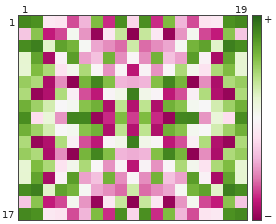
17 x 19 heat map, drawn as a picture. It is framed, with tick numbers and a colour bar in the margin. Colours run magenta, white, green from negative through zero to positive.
Grain: fine. Mirror symmetry: left to right and top to bottom. Odd rows or columns: none.
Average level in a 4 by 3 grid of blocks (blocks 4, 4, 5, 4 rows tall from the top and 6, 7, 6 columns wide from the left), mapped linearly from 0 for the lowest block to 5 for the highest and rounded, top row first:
5 0 5 | 4 2 4 | 5 1 5 | 5 0 5
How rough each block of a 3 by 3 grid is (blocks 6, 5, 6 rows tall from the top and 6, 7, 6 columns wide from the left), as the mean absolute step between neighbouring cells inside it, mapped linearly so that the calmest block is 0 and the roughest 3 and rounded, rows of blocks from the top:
0 1 0 | 0 3 0 | 0 1 0
